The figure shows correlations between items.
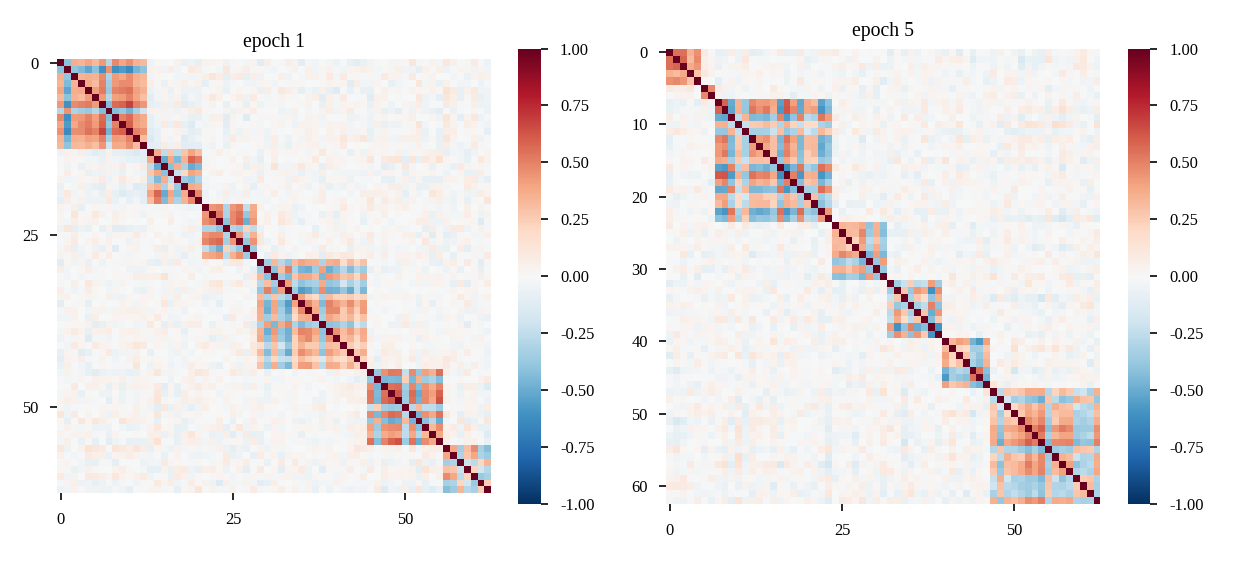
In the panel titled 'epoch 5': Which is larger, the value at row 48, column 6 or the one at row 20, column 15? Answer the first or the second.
the second
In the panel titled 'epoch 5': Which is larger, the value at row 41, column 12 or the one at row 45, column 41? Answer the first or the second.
the first
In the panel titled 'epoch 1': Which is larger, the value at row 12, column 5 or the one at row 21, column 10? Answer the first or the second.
the first
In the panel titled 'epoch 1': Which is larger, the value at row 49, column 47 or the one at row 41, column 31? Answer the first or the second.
the first
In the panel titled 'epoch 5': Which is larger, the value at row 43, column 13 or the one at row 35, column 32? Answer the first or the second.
the second
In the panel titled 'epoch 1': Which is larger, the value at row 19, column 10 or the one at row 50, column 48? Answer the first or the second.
the first
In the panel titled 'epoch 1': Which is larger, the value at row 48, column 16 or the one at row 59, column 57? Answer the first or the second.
the second
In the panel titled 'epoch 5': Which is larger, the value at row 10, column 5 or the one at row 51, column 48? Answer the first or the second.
the first
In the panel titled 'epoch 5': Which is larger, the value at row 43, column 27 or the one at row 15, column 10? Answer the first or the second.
the second
